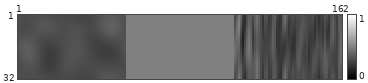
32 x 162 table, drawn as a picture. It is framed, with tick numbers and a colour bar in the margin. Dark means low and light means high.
The table splits into one row of 3 panels. Panel 1,1: low, smooth, faint in contrast. Panel 1,2: middling, flat. Panel 1,3: low, streaked downward.
